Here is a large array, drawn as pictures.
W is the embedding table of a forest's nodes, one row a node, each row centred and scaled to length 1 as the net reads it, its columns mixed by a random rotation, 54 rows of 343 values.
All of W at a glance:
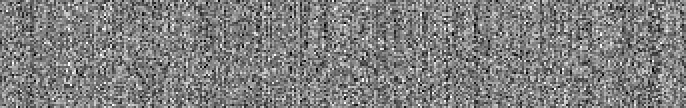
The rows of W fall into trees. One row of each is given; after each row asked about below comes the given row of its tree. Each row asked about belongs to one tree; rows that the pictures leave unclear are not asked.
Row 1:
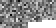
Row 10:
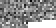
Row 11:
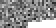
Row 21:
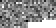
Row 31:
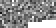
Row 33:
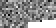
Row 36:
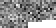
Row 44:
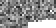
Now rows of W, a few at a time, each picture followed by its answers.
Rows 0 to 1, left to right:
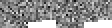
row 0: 10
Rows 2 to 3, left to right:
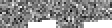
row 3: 44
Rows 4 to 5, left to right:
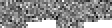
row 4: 44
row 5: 21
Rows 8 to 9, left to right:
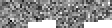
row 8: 36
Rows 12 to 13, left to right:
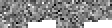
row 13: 31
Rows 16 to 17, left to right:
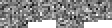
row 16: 10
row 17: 10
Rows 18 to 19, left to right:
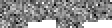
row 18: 31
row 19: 21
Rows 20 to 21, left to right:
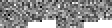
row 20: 33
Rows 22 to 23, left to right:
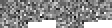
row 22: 10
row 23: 10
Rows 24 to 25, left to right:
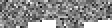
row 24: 33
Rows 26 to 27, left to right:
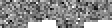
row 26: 36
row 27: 36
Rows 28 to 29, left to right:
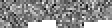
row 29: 1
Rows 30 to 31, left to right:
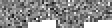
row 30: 11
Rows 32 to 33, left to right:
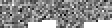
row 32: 31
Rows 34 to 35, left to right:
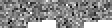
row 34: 36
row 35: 36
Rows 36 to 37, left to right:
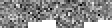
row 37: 1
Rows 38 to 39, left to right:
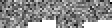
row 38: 33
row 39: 21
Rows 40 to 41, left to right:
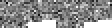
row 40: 21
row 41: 31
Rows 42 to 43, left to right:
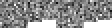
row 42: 33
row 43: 11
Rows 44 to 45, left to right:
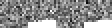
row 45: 31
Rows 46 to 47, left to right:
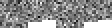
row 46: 1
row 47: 31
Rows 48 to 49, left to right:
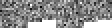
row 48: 33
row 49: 11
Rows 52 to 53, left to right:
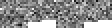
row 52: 21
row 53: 31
